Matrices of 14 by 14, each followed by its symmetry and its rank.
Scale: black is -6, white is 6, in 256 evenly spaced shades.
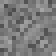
symmetric, full rank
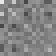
symmetric, rank three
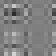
neither, rank one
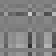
neither, rank one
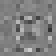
antisymmetric, rank two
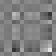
symmetric, rank one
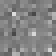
symmetric, rank three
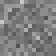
symmetric, full rank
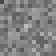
symmetric, full rank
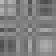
symmetric, rank one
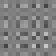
symmetric, rank one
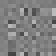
antisymmetric, rank two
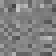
neither, rank three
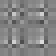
symmetric, rank one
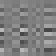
neither, rank one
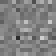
neither, rank three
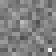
symmetric, rank three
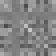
symmetric, rank three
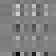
neither, rank one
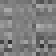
neither, rank three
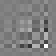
symmetric, rank one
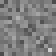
symmetric, full rank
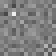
symmetric, rank three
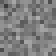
symmetric, full rank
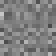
neither, rank three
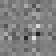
antisymmetric, rank two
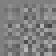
antisymmetric, rank two
